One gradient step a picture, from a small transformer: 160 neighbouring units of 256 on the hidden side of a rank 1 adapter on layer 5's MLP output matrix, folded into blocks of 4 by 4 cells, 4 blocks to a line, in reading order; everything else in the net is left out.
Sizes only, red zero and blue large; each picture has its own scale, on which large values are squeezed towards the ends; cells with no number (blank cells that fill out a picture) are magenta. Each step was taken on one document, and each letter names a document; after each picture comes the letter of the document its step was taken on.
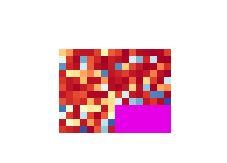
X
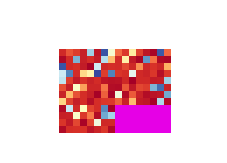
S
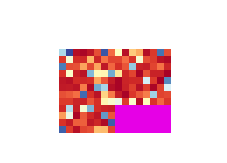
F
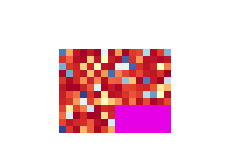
F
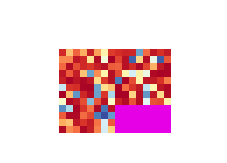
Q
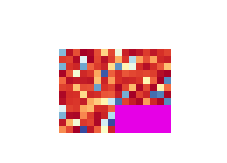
X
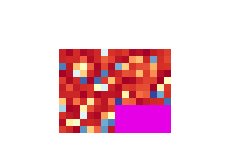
X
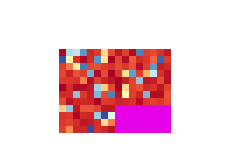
Q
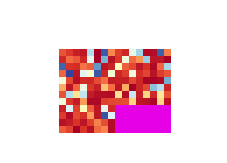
S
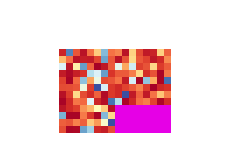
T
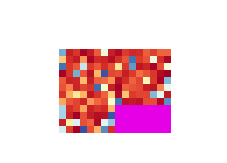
X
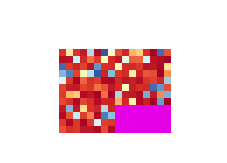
S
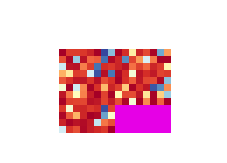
S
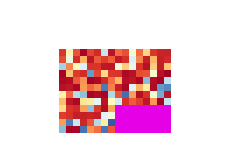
X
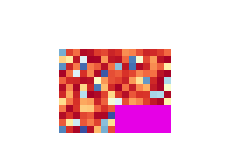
X
